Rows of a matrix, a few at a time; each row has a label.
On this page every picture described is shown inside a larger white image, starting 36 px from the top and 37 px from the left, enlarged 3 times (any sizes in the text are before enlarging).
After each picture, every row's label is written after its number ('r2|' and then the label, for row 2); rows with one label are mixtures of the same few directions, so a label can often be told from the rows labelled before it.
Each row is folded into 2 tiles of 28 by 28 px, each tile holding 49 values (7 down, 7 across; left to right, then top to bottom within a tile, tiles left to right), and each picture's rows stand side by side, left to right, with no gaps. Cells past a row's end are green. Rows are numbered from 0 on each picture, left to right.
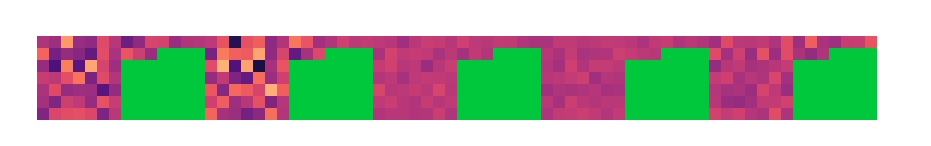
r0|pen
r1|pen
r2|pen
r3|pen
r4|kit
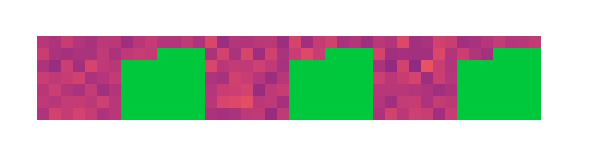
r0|pen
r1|kit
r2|pen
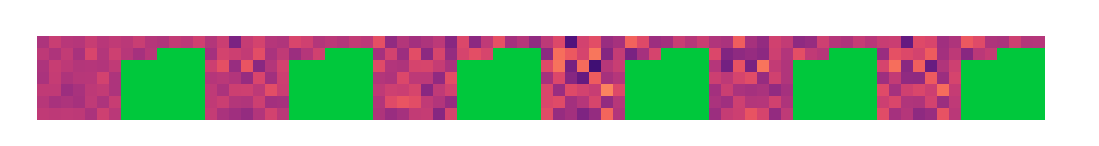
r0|kit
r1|pen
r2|kit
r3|pen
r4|pen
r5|pen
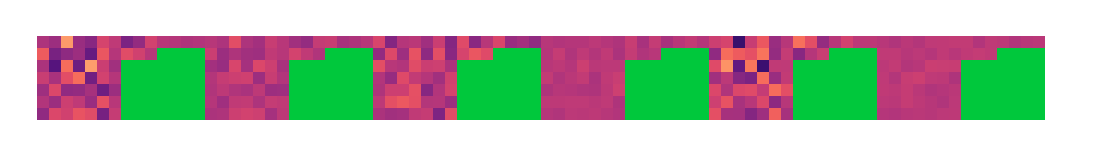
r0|pen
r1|pen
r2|kit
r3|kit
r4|pen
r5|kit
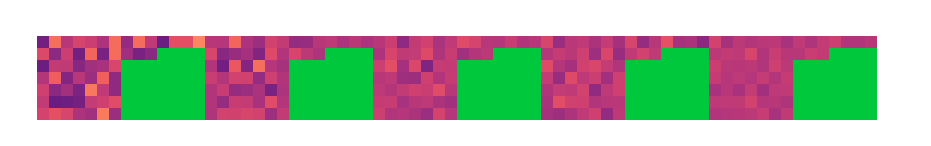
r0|kit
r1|pen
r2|pen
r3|kit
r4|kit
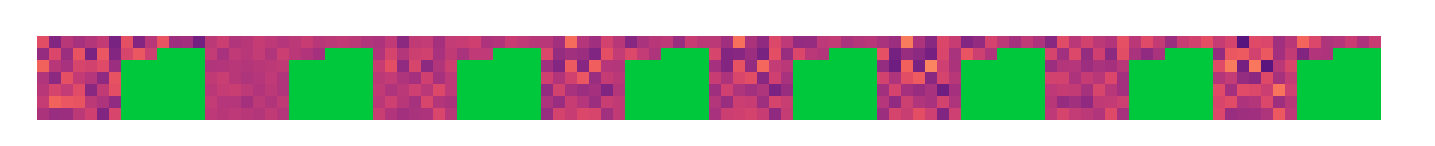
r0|kit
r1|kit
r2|pen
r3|pen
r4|pen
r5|pen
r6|kit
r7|pen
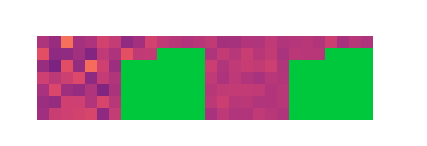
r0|pen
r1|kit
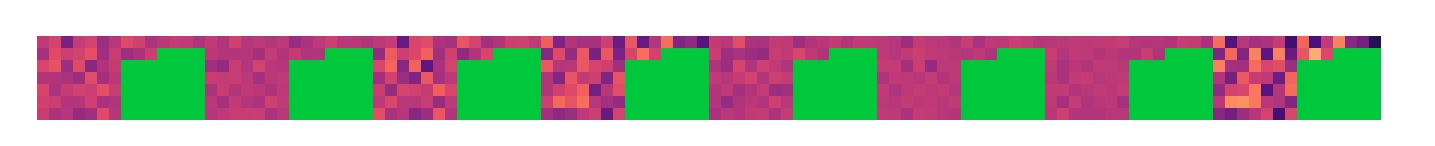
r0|pen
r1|pen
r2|pen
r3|kit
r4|pen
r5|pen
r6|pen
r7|kit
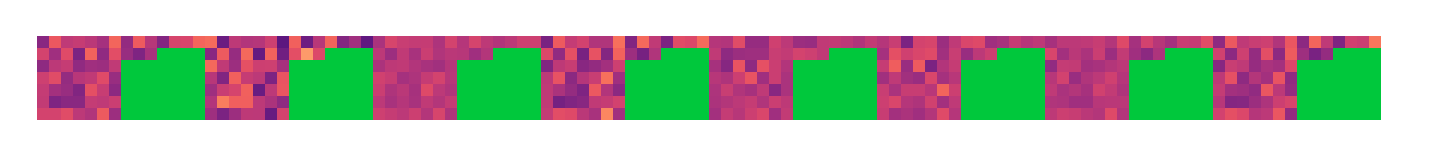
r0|kit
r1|kit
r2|kit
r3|kit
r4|pen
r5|pen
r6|kit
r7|kit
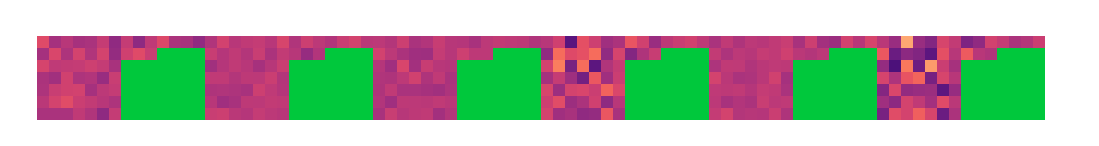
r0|kit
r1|kit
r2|pen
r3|pen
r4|kit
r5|pen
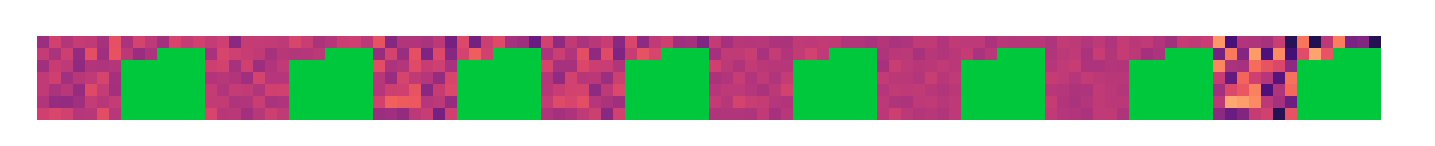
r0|kit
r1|pen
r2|kit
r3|kit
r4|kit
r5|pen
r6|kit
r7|kit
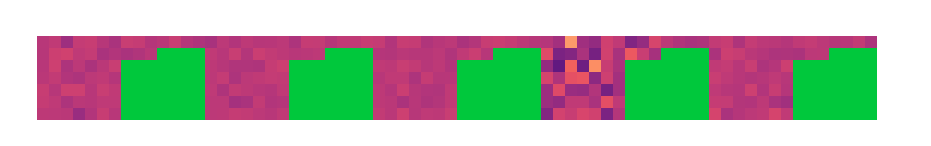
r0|pen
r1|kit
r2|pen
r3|pen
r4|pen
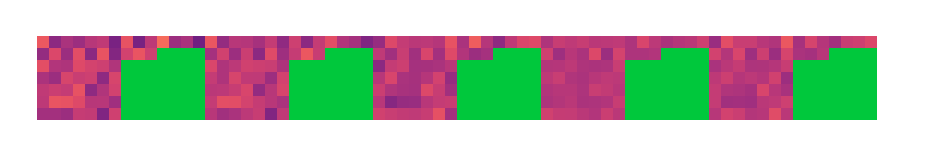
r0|kit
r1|kit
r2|kit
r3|kit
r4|kit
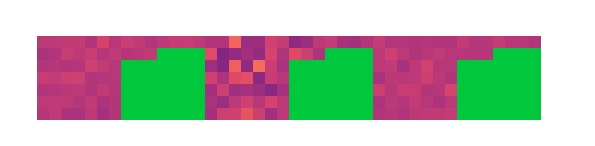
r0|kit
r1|pen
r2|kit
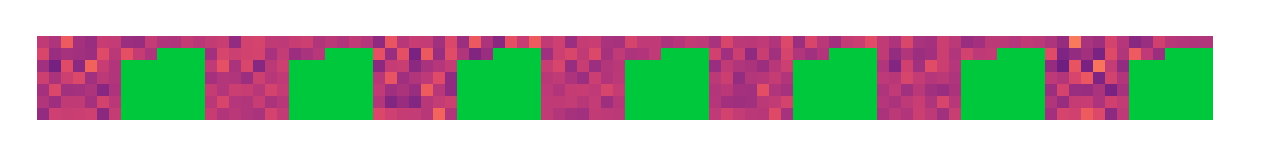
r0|pen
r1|pen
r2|kit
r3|pen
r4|kit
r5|pen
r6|pen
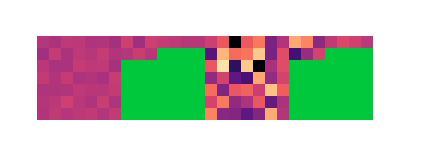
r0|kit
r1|pen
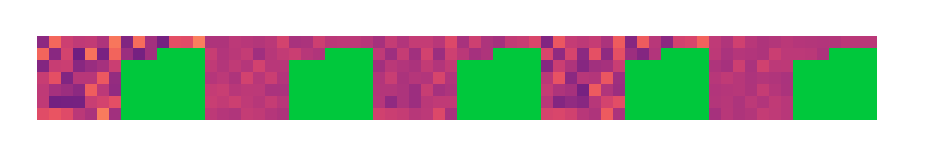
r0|kit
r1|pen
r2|kit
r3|kit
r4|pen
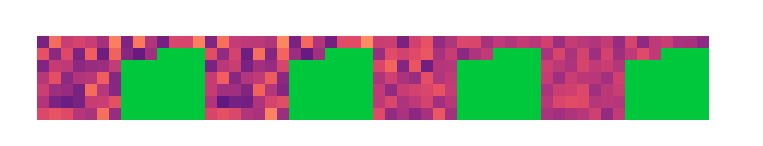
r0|kit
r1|kit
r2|pen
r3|kit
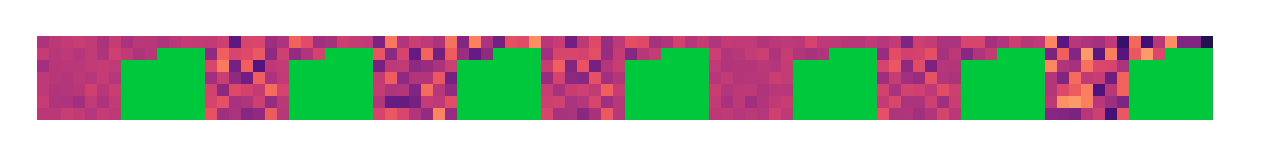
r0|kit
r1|pen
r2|kit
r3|pen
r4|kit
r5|pen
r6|kit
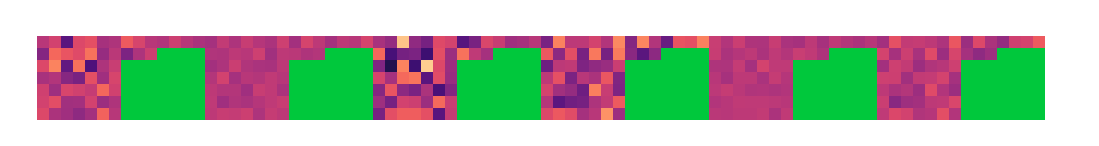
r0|pen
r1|kit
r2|pen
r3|kit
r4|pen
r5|kit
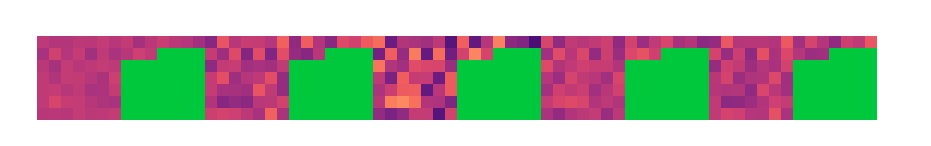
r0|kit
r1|kit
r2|kit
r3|kit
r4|kit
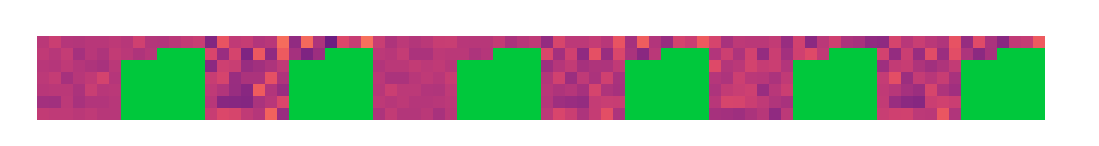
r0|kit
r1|kit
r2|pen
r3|kit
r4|kit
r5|kit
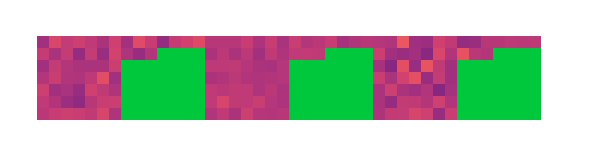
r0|kit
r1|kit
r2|pen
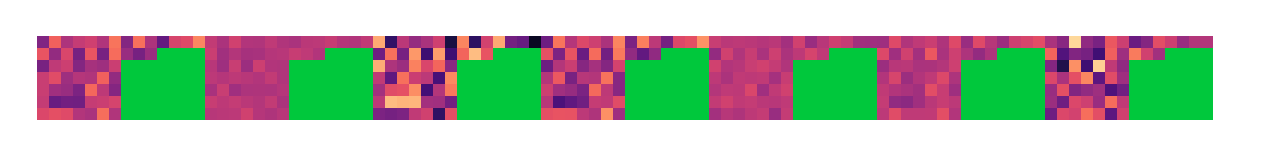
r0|kit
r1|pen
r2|kit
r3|kit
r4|kit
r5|kit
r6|pen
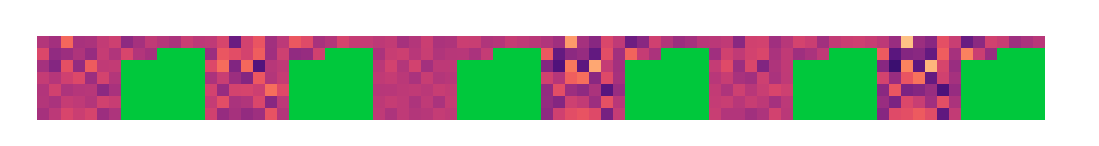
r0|pen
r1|pen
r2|pen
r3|pen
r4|pen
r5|pen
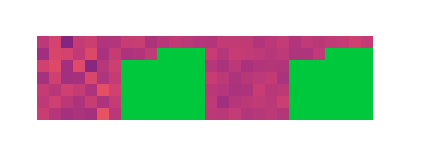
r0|pen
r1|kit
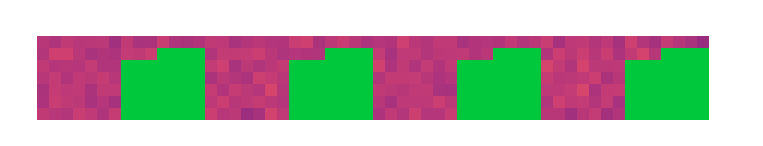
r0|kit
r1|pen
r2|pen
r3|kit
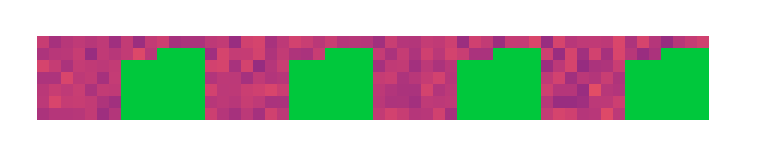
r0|kit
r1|pen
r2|kit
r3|kit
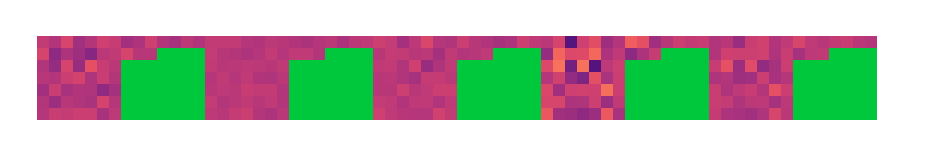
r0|pen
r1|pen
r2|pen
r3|pen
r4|pen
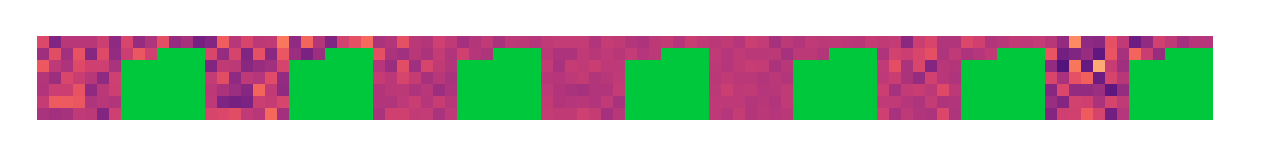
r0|kit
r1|kit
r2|pen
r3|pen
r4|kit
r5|pen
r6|pen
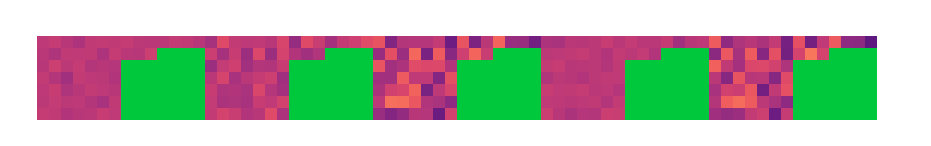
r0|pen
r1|kit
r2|kit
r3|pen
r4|kit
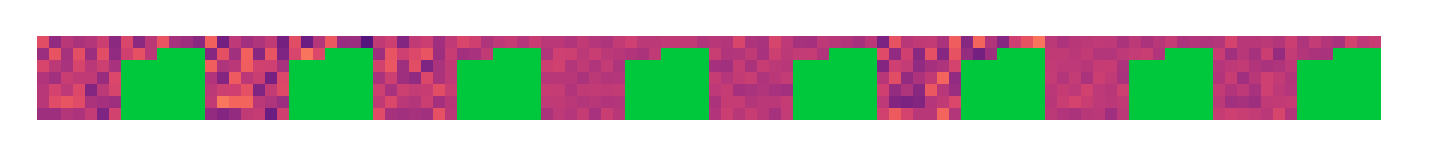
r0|kit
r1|kit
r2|pen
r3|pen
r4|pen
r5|kit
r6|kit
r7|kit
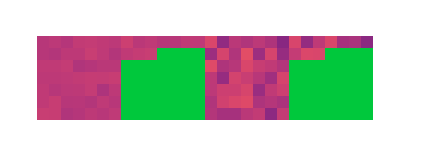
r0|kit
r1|kit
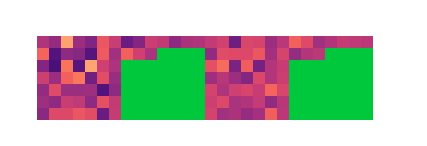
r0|pen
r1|pen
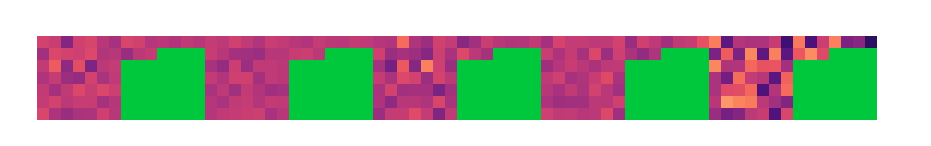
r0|pen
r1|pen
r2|pen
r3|kit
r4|kit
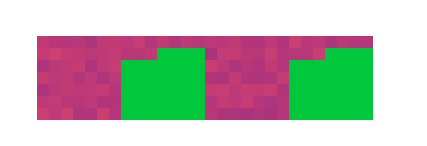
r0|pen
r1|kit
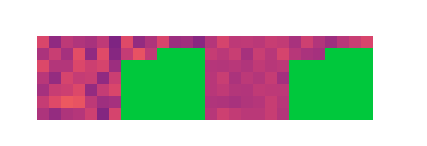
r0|kit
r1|kit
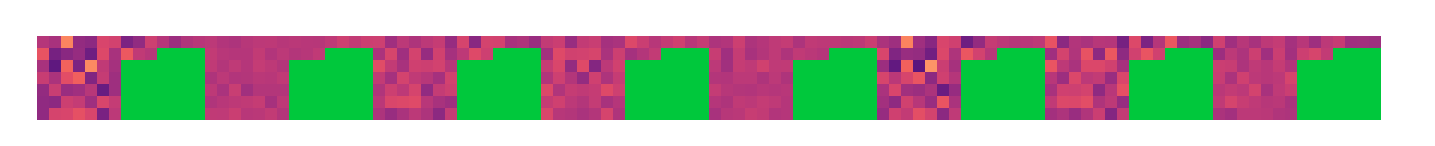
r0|pen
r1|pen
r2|kit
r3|pen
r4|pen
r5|pen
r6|kit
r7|kit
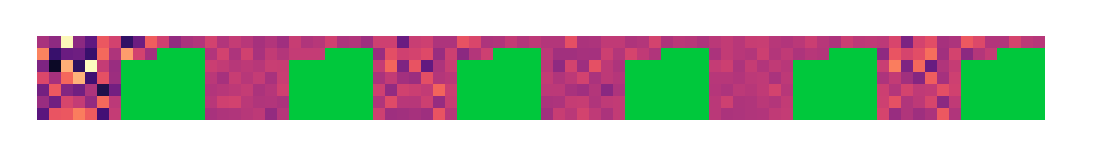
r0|pen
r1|kit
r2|pen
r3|pen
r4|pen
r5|pen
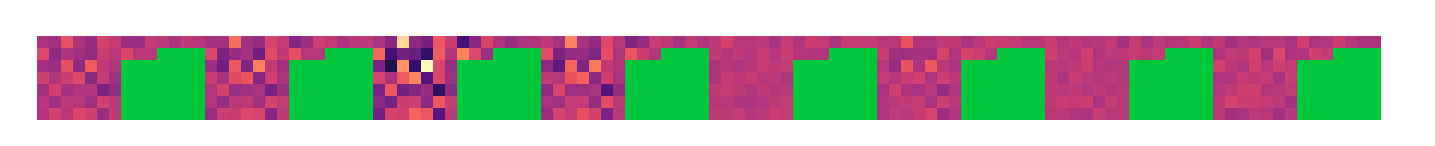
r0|pen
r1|pen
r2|pen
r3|pen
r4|kit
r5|pen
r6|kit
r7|kit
